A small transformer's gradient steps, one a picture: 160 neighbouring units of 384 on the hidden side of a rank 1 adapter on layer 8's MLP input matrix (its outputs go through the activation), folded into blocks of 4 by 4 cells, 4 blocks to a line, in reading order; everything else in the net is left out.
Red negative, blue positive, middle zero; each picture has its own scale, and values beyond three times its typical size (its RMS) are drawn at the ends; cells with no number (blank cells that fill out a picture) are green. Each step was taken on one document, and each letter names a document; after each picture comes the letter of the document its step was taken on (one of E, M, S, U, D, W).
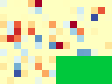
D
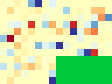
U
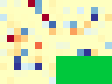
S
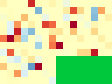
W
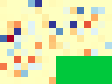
W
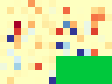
U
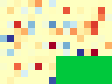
U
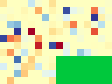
S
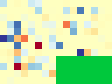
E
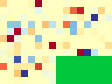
W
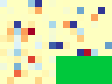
D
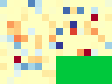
E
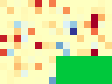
U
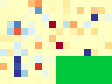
W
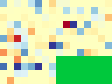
S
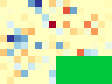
E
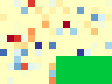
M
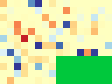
E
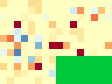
D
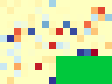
U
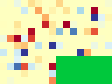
M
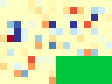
W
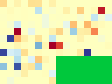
S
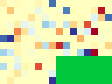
U
